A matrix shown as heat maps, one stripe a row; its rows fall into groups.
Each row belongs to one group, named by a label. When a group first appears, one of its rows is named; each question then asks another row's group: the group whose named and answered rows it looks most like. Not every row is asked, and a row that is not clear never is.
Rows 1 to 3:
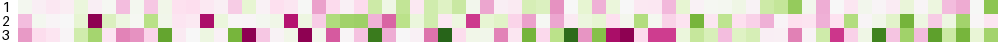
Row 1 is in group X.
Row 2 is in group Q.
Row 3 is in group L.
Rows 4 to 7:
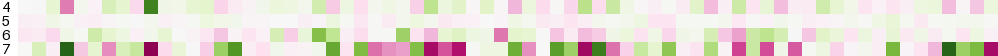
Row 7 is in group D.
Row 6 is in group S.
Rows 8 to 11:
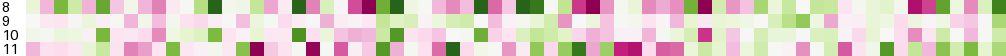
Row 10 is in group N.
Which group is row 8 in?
N
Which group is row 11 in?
L
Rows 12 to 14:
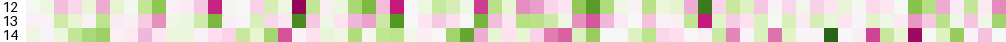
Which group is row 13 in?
N
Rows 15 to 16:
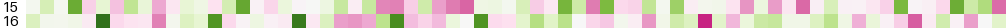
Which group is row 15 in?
D
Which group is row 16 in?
N
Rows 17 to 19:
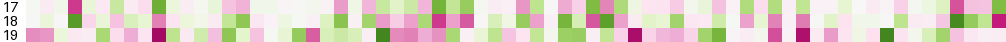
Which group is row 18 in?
D
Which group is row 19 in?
L
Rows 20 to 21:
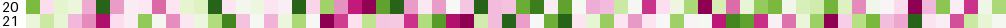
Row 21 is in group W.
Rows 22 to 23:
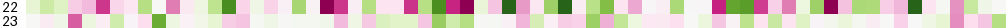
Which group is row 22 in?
W
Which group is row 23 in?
X
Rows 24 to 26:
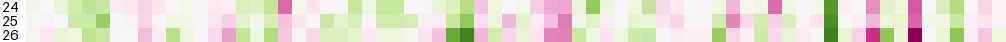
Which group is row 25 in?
S
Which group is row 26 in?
S
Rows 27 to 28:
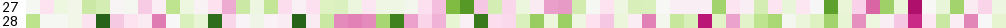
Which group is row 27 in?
S
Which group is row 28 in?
N
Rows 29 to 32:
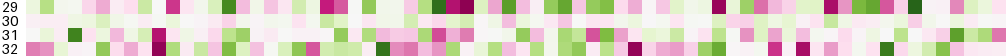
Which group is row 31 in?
D
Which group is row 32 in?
L
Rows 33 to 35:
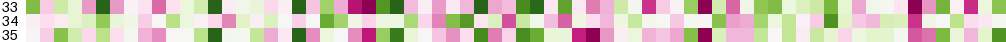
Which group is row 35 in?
N
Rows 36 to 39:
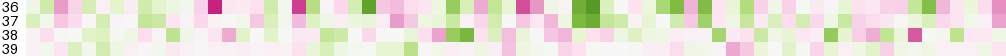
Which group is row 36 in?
Q
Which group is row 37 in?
Q
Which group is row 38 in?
S
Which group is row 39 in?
S
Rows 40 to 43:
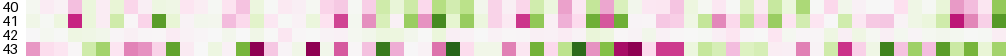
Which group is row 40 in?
X
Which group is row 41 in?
X
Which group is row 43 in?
L
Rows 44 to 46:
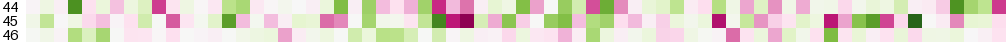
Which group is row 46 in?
S
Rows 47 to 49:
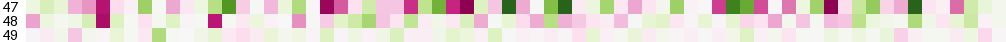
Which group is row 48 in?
Q
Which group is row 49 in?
X
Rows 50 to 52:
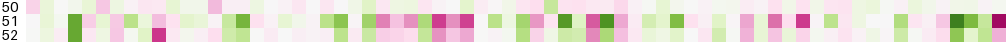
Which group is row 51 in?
D
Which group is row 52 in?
D
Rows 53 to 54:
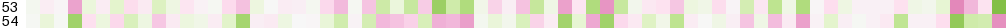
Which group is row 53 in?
X
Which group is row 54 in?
D
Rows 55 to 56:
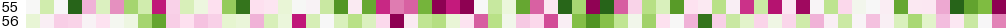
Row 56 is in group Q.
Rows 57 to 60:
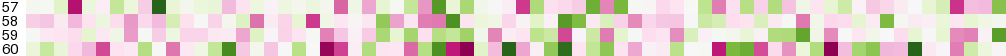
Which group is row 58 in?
L
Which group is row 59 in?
X
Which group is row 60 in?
W
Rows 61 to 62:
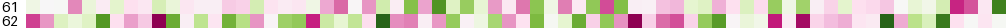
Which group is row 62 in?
L
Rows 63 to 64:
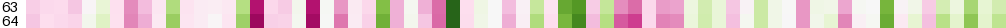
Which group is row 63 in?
L
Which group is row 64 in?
L
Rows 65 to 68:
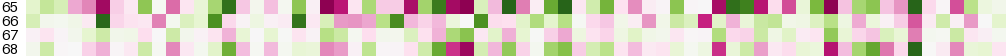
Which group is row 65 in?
W
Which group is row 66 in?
N
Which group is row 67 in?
S
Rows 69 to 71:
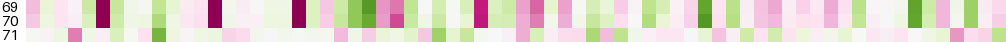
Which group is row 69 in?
Q
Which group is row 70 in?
Q
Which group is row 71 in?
X
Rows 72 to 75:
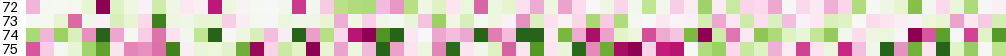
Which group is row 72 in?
Q
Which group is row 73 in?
X
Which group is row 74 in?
N
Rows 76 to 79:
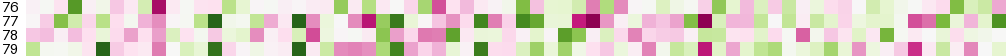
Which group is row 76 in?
D
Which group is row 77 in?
N
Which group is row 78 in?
L
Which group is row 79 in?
N
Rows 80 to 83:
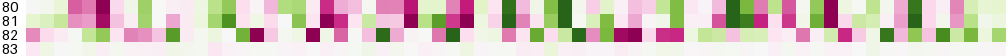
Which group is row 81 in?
W
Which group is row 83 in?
Q
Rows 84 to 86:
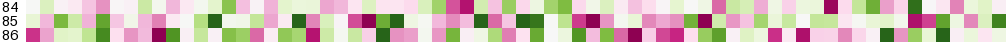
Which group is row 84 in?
W
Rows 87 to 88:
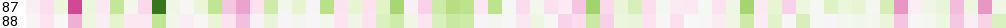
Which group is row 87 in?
X
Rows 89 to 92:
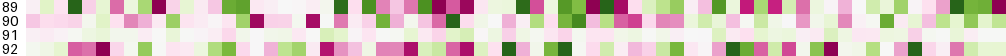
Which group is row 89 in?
D
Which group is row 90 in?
L
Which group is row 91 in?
S
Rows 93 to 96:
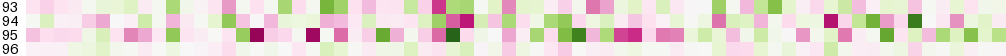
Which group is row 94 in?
W
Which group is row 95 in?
L
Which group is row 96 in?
S
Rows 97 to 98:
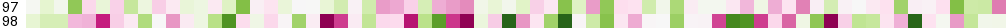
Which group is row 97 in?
D
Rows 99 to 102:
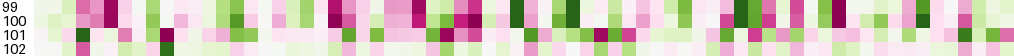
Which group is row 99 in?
W
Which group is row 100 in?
W
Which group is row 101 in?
D
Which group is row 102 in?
X
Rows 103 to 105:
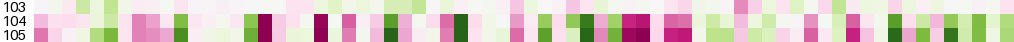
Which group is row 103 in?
S
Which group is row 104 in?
L
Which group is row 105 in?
L
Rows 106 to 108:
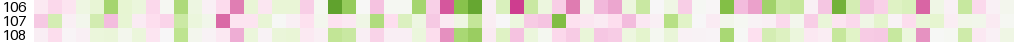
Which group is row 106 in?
S
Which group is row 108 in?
S
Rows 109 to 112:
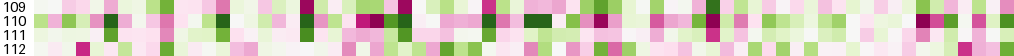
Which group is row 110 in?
N
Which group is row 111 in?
N
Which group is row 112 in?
X
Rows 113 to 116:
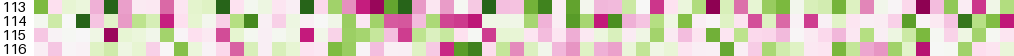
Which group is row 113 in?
N
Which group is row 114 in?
D
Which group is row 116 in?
S
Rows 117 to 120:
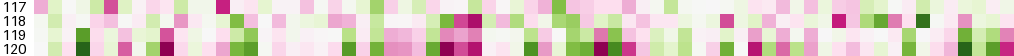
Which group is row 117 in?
Q
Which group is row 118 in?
W
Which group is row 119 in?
D
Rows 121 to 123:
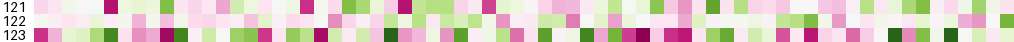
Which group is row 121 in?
Q
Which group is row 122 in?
X
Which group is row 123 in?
L
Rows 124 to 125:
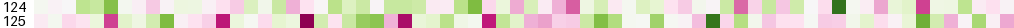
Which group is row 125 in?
Q
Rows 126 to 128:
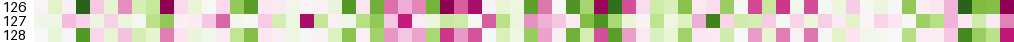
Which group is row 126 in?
D
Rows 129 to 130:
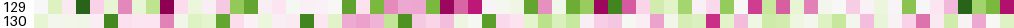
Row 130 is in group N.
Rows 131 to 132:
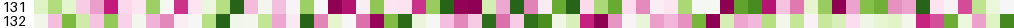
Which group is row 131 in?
W
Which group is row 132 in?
N
